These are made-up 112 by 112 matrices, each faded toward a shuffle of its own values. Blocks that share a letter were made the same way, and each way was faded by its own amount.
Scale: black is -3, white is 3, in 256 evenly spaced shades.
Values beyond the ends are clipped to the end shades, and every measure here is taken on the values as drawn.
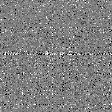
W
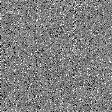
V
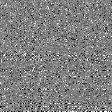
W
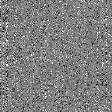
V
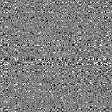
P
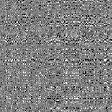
P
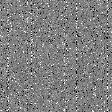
V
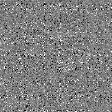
W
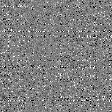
W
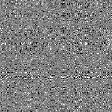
P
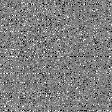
W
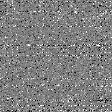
W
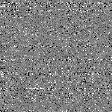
W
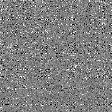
W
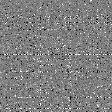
W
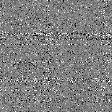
W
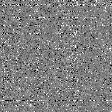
W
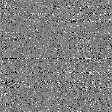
W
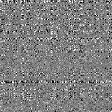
P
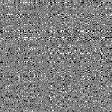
P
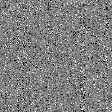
V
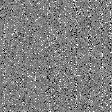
V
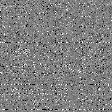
W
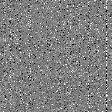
V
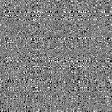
P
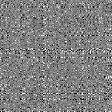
P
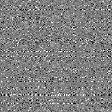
P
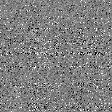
W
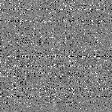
W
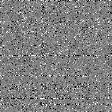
W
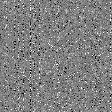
V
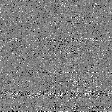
W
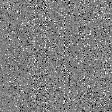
V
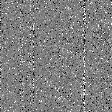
V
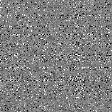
W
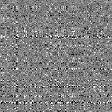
P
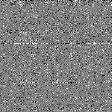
W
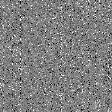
V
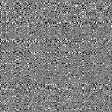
P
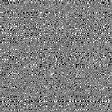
P
